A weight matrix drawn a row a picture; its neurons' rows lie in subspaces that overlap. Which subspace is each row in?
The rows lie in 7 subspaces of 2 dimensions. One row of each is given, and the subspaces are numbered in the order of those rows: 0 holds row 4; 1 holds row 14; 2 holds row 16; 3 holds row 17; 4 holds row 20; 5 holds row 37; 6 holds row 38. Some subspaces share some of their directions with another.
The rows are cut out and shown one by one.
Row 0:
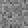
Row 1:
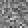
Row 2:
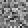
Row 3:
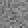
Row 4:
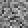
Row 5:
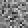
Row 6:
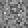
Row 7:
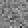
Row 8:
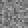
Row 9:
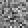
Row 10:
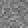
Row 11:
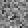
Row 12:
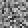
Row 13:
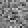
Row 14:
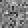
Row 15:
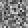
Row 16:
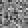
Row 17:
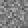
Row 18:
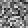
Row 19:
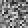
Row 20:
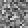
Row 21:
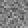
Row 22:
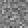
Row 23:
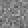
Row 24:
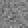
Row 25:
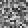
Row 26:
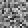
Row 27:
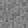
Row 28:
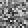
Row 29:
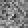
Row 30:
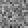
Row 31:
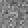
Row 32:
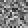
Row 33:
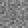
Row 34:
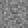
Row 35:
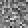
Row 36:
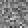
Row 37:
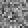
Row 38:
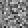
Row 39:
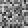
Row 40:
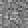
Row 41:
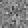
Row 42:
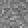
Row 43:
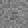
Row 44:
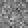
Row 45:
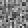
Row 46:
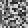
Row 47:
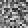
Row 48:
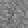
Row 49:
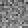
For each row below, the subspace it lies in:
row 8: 2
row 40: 2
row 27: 0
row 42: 0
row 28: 4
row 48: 4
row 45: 0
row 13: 2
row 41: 1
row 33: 3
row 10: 0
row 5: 1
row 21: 3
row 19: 1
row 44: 6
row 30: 5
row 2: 3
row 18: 0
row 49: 5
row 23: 0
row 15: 6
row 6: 6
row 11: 4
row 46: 6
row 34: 6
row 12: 2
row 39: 5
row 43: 2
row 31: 1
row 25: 1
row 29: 4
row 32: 3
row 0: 5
